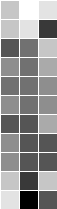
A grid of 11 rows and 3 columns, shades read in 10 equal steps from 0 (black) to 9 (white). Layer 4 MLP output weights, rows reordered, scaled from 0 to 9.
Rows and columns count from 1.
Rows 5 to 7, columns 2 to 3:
4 5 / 4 5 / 3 6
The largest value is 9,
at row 1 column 2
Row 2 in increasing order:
2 7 8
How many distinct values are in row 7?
2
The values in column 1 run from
3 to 8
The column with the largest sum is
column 1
